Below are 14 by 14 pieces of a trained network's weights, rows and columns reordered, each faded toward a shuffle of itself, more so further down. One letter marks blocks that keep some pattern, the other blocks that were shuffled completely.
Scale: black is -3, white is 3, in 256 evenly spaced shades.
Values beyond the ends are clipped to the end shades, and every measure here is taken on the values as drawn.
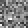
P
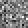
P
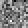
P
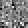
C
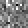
C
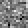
P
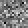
P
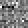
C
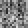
C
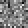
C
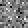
P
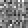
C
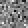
P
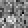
C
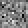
P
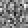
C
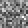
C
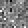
P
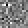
C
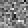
P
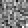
P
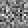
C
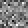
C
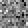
P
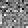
P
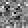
P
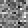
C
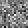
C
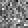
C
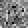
P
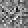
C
